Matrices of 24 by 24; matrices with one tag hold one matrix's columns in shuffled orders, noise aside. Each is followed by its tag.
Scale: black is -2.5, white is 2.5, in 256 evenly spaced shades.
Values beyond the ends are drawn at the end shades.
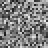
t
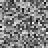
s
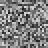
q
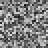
q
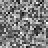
t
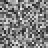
t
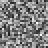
t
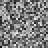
s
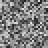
s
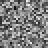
s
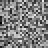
s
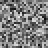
q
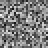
q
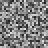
s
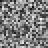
t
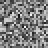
q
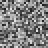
t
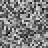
t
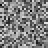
s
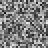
t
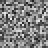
q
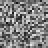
q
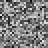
s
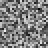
t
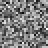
t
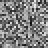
s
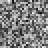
t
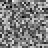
t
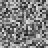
t
